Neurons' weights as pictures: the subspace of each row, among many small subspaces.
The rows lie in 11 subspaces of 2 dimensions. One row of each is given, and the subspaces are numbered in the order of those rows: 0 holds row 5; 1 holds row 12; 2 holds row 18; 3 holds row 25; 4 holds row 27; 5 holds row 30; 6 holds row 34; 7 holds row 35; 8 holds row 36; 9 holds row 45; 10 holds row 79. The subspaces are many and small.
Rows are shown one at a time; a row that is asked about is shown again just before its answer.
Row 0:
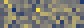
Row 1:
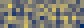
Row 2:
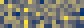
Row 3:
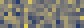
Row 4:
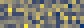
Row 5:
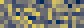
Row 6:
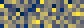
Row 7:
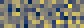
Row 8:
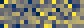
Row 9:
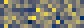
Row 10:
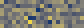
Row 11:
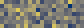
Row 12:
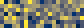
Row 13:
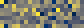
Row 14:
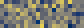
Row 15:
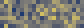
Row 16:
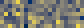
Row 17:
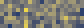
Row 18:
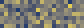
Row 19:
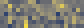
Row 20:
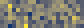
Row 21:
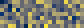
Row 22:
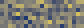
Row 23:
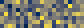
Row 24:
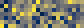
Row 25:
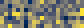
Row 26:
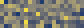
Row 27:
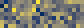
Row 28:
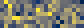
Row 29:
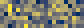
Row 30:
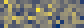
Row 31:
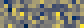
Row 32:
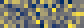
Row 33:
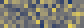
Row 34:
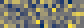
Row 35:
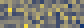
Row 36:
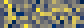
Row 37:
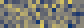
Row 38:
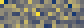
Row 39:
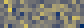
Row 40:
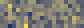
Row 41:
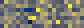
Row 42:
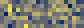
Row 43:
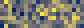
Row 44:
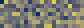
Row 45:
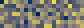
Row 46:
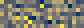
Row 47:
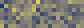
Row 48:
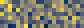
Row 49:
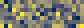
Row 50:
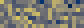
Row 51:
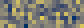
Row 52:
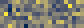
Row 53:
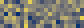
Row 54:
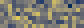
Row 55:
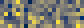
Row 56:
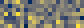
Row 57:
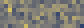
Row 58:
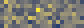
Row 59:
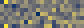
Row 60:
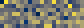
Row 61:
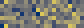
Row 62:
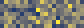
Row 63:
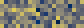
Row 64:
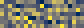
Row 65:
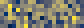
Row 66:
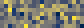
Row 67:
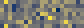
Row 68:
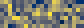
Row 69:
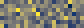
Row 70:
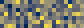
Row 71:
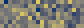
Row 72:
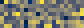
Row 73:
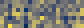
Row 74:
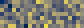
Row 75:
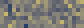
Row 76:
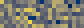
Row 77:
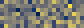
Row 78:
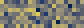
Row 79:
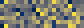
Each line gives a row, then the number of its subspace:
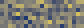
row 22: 5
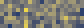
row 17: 3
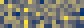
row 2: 3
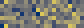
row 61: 10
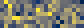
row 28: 5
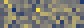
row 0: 8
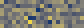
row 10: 5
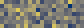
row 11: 2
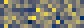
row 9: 0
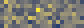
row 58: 5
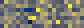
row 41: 0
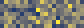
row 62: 8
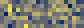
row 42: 8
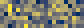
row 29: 8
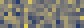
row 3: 1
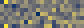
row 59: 3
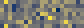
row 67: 1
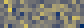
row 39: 7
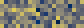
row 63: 8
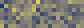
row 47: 4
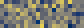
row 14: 6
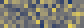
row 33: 6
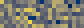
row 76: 0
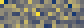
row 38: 9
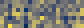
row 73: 3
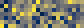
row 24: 4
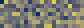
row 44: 9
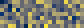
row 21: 4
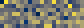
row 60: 9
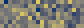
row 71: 6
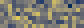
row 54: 0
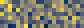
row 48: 4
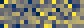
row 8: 9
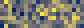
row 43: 10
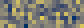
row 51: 10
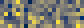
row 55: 1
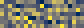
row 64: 5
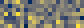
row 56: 1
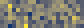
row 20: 2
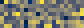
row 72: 3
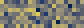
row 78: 8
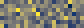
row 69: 10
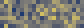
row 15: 10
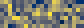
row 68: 0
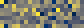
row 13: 9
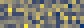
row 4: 7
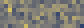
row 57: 7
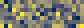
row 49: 7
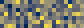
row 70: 2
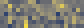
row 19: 6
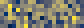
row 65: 2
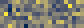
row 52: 8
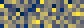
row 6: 4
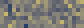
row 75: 8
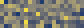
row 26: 3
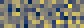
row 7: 10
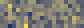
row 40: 2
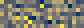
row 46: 5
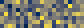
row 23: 2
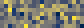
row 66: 7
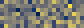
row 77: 10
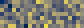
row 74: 4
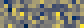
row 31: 7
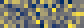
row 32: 6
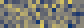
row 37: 6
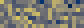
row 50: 0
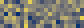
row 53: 1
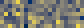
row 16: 1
